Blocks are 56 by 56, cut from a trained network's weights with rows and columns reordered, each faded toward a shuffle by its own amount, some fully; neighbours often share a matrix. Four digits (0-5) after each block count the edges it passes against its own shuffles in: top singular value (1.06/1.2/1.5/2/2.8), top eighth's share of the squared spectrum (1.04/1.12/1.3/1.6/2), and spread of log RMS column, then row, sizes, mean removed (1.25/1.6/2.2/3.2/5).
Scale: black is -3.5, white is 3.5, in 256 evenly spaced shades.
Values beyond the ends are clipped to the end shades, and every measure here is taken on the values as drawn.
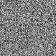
2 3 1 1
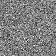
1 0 0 0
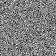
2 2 0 0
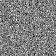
1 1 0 0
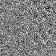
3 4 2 1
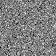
0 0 0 0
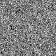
0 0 0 0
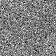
0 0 0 0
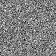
0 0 0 0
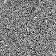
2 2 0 0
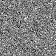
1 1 0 0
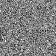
2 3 0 1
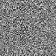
3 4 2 2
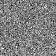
2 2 0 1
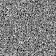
2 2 0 1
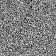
1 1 0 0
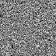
2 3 1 1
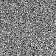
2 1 0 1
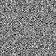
2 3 0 2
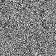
1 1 0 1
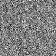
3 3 0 1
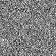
2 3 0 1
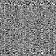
3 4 1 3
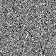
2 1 0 0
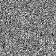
2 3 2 1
